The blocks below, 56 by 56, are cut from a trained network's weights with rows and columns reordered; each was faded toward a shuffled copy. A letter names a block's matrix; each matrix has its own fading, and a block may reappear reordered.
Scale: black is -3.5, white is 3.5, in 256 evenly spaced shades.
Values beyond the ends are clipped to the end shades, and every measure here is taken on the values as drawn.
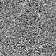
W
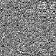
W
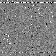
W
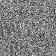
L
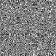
W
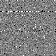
W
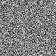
L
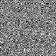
W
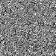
W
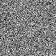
L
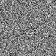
L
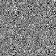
W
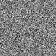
L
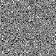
W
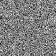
L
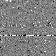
W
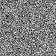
L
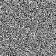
L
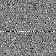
W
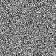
L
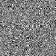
W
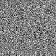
L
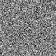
L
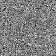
W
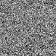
L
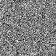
L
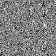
W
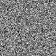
L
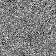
L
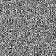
W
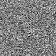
L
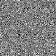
W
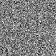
L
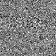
W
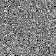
W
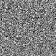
L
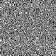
W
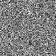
L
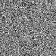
L
